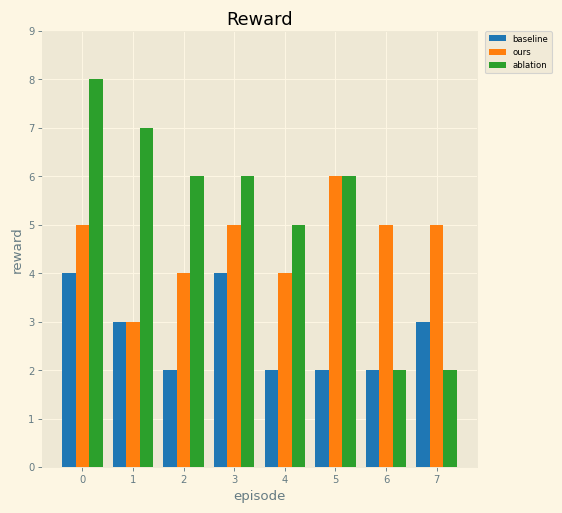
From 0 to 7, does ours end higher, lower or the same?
the same
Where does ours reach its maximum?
5
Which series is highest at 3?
ablation
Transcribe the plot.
Title: Reward
x-axis: episode, ticks 0 1 2 3 4 5 6 7
y-axis: reward, ticks 0 1 2 3 4 5 6 7 8 9
Legend: baseline, ours, ablation
Values:
baseline: 4 3 2 4 2 2 2 3
ours: 5 3 4 5 4 6 5 5
ablation: 8 7 6 6 5 6 2 2
